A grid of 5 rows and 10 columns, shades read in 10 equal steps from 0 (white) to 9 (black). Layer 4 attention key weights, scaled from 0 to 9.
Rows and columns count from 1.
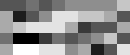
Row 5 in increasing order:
0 0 1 1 1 3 3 4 6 8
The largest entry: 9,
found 2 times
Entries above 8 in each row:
0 0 0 2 0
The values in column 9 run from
2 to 6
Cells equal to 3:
7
